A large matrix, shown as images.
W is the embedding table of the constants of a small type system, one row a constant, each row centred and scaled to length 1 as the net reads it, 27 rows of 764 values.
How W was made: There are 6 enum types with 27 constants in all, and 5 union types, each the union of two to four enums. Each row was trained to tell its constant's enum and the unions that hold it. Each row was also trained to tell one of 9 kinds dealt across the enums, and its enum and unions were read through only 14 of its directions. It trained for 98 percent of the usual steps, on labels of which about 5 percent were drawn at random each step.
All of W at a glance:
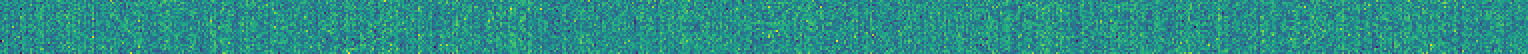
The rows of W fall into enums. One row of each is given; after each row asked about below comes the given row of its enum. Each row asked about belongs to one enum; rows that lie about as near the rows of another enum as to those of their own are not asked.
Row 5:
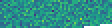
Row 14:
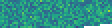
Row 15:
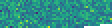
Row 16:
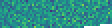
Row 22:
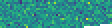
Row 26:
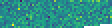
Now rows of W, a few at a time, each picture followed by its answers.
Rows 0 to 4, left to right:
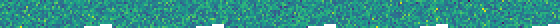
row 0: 16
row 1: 15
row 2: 14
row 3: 26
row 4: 22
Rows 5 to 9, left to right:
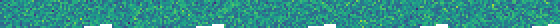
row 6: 16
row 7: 5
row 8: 16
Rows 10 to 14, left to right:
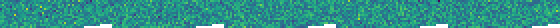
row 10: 14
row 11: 15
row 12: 15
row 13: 14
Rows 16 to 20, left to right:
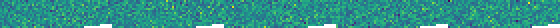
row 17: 16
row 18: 22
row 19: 14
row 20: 14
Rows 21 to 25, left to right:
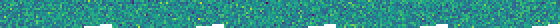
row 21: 5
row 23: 16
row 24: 22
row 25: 26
